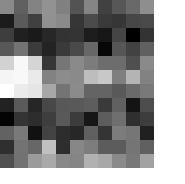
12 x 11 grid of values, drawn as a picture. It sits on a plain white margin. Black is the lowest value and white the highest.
Stripes: horizontal, repeating 2 times. Odd patch: higher, in the middle left. Average level on the scale: 40%. Calmest part: centre. Ninth with the lowest average: top right. Ninth with the highest average: middle left. Roughest part: middle left.
